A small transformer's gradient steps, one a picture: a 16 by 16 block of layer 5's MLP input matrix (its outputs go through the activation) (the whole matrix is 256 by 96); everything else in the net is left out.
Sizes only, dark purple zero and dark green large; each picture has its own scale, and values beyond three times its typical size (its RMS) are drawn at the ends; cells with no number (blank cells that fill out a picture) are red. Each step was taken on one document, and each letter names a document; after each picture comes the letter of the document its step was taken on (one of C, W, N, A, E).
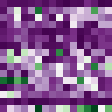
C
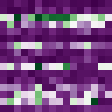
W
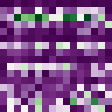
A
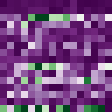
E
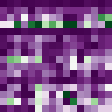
W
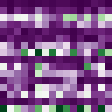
E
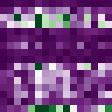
E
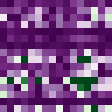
C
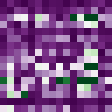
C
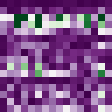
A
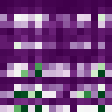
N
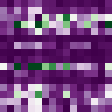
W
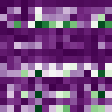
A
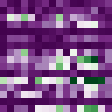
C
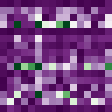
W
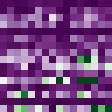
C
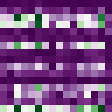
N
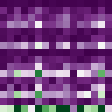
N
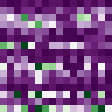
E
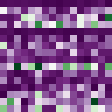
A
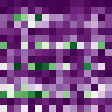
E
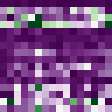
W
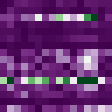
C
